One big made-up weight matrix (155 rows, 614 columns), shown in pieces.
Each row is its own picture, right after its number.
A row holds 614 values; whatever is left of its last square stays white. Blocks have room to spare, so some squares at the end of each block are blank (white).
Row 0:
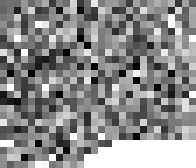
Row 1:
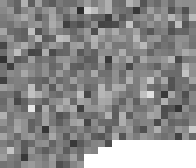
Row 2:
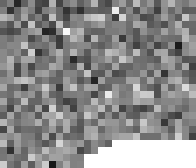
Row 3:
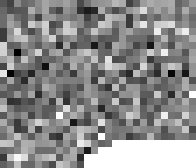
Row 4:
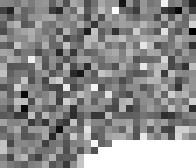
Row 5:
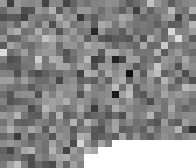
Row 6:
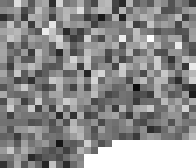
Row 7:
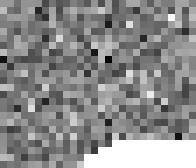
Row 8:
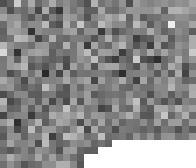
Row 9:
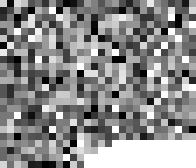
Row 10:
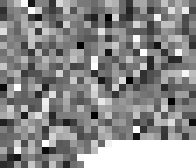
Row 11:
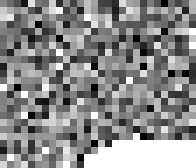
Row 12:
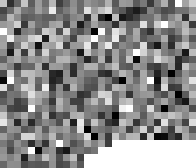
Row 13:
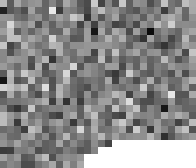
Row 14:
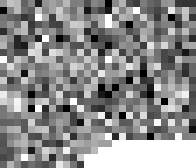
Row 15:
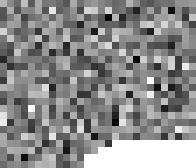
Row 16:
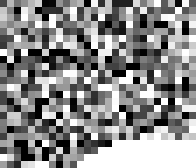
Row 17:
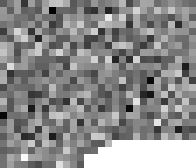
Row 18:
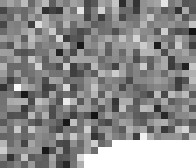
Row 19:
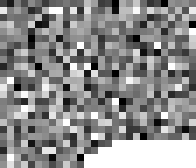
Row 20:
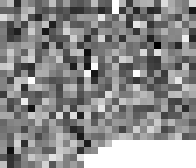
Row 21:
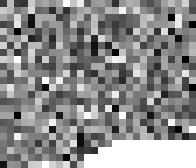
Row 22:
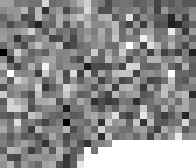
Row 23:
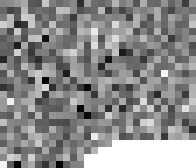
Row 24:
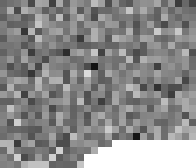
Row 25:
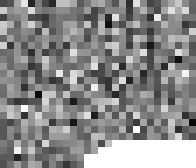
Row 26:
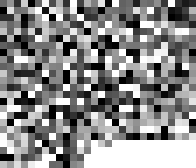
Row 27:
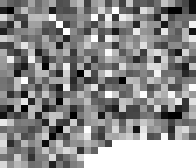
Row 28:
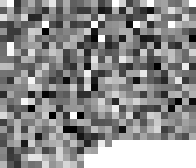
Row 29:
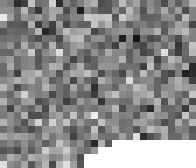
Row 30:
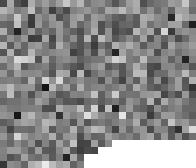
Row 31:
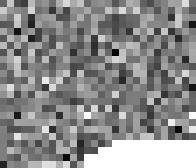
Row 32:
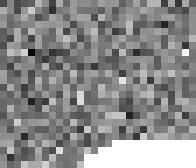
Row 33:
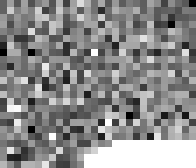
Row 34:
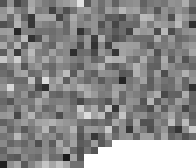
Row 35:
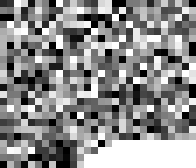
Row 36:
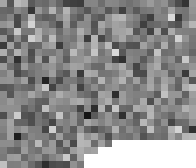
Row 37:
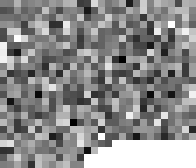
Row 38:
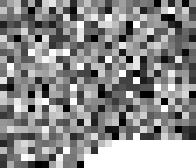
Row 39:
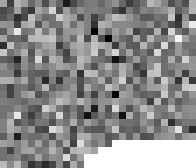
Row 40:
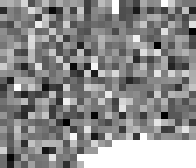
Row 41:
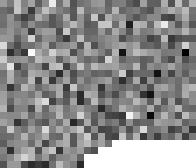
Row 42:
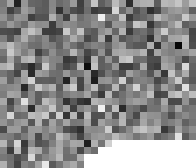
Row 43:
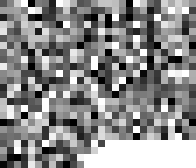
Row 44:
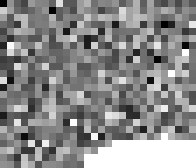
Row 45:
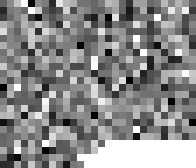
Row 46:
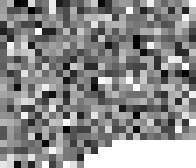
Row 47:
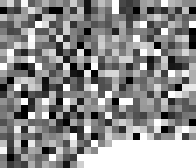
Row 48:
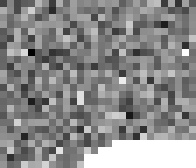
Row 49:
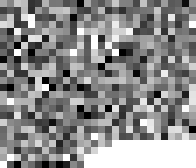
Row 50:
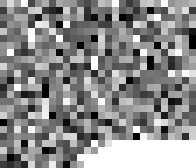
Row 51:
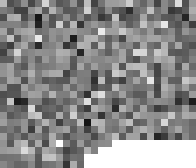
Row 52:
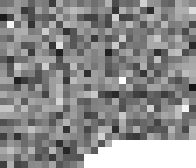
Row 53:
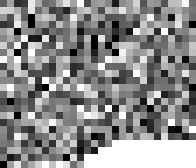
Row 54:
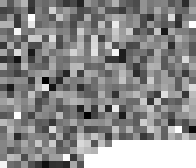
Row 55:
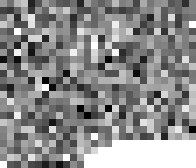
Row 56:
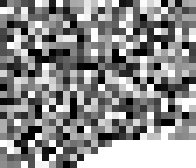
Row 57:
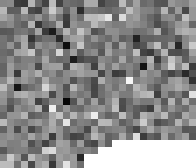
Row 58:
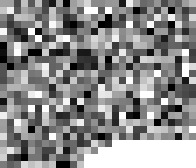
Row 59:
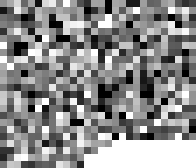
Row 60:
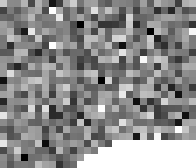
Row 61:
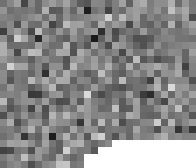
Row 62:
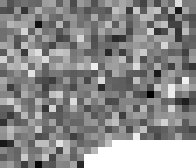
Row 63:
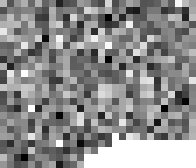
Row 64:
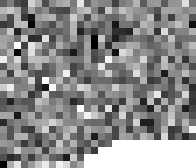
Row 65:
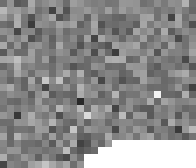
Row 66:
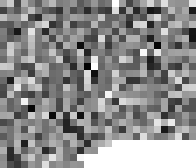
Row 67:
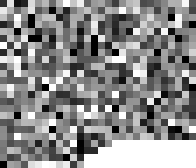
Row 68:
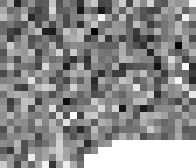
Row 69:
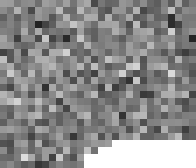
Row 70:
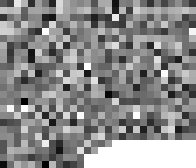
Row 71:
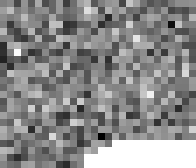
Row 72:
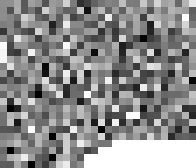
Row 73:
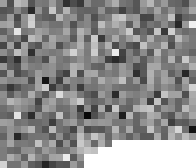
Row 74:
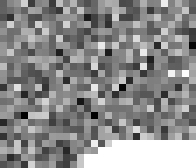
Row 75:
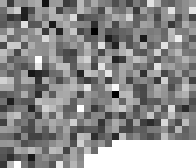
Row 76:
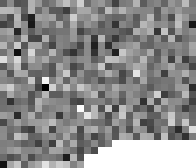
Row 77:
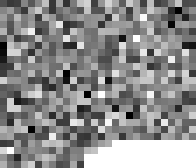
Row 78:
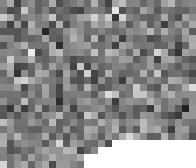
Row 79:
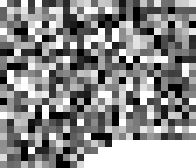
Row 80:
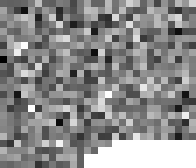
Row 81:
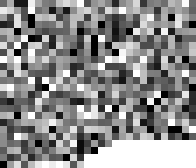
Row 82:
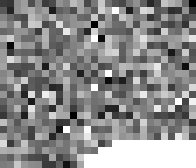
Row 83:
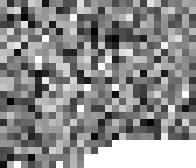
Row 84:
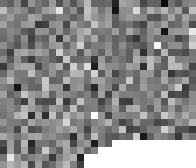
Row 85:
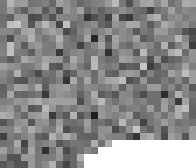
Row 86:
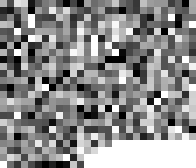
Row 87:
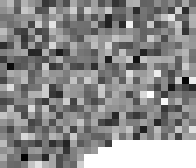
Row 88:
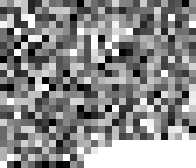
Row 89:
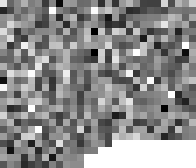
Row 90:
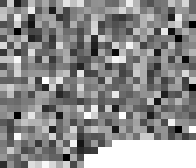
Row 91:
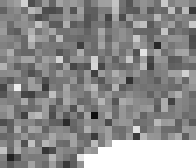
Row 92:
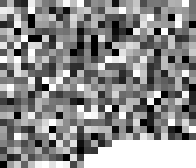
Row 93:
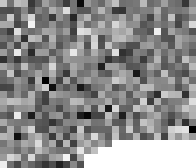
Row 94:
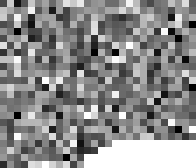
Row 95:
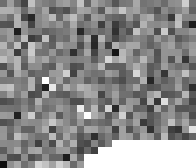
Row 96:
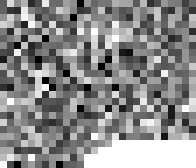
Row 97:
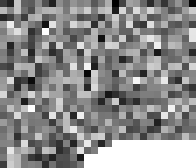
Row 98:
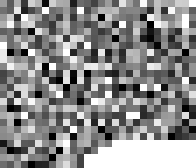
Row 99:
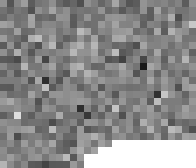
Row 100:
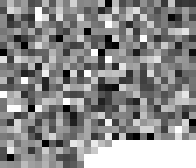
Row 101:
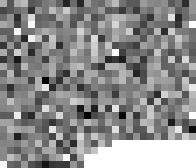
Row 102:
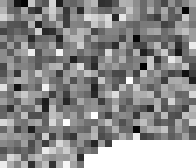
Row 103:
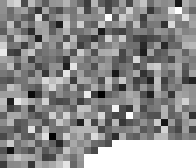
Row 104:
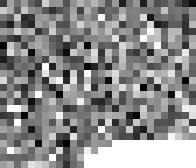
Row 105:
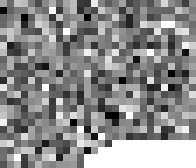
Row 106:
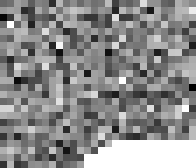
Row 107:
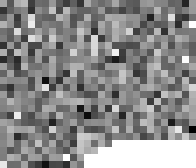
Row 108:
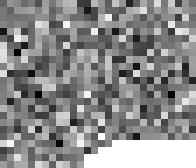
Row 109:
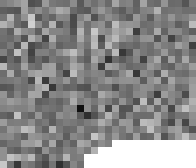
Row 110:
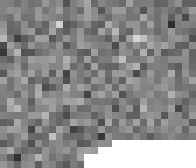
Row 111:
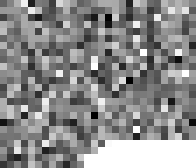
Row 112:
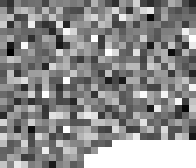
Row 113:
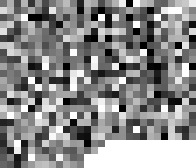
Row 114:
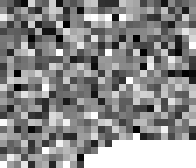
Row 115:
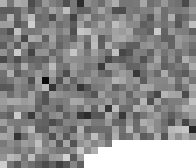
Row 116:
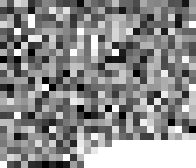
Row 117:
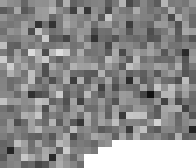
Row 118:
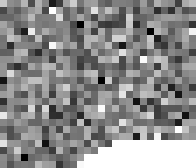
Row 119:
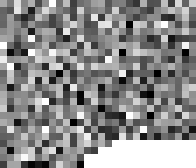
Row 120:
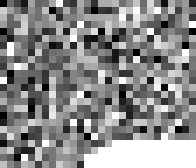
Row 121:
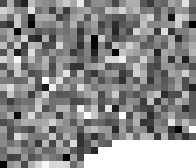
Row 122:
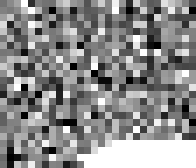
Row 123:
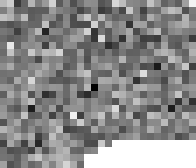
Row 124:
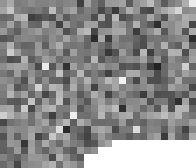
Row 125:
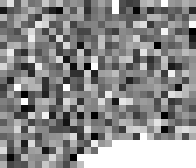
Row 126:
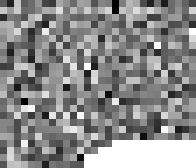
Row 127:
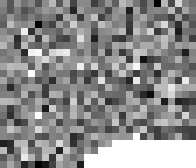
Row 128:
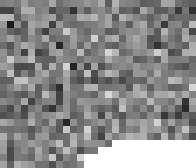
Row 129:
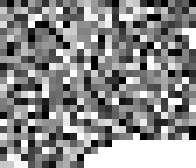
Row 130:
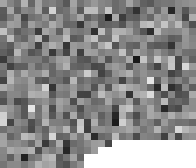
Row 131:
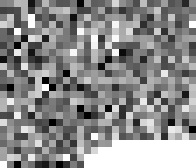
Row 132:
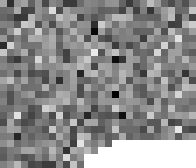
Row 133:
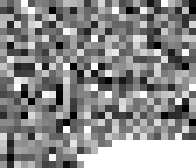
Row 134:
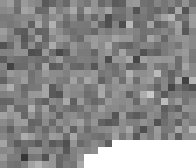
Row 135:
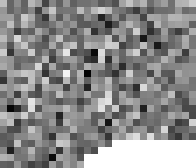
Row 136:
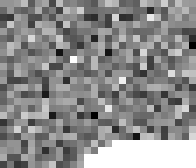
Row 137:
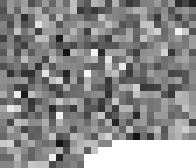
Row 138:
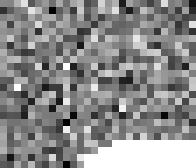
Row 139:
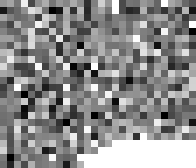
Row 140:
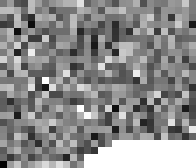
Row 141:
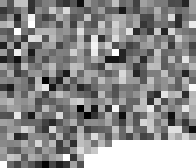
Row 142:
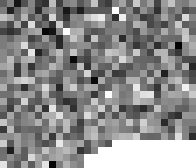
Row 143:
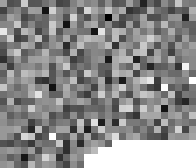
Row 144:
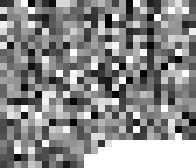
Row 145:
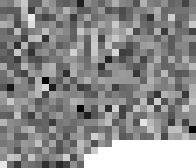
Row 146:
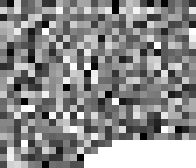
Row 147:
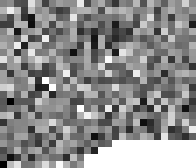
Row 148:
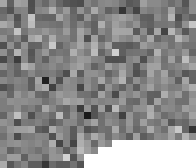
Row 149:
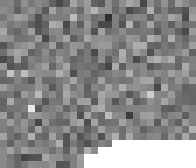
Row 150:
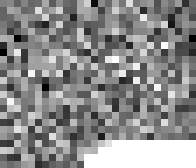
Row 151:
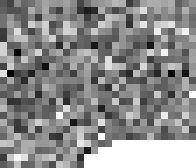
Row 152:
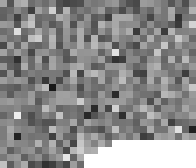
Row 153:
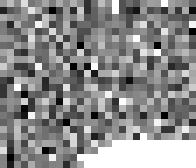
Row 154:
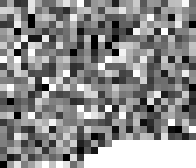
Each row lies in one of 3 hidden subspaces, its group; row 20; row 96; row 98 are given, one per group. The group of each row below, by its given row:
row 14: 98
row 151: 98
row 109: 96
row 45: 20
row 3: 98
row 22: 98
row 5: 96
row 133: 20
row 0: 98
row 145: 96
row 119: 98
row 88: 96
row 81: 96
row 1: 98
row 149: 98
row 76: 96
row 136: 20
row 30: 96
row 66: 20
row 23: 96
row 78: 20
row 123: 20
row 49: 96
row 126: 20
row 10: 20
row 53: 96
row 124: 20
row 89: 98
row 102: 20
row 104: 98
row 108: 98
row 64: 96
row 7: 98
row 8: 98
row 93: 96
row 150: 98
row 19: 20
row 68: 20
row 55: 96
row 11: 20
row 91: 20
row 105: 98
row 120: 98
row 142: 20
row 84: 20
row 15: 98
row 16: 98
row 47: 20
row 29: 20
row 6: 20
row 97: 20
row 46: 20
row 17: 98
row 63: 98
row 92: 96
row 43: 20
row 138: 20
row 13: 98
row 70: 20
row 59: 98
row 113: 20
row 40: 20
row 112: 20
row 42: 20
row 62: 98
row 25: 20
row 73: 96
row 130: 98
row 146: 20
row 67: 96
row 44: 98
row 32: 98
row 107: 96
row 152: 96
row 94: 96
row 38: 98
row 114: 20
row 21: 96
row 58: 98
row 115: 96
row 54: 96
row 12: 98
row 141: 96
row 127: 98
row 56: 98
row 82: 20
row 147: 96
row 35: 20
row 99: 96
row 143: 98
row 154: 96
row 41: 98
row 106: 20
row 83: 96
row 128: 20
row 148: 96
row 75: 96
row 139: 20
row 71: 98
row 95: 96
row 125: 20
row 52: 20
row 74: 20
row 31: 96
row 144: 20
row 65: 96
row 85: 20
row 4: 20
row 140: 96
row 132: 96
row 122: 20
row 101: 96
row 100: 98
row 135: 98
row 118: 98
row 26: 98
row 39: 96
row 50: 20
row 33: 98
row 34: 96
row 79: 98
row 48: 98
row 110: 98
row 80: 98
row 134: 98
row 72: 98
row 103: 98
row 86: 96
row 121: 96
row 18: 20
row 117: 98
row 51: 98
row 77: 98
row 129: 20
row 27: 20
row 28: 20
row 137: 98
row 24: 98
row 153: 20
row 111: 20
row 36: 96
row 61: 98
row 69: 98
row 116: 96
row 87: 98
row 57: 20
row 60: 98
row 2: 20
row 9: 96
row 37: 98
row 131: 96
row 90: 96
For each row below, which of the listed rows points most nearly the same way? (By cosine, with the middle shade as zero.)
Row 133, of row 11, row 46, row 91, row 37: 91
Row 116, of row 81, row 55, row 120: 55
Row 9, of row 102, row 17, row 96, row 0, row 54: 54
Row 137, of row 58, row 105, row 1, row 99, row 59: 105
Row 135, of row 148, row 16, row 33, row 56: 16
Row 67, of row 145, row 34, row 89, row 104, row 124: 34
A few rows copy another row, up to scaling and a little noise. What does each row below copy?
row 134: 87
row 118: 60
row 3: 151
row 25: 144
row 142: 2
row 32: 48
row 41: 119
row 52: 106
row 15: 130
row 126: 146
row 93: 115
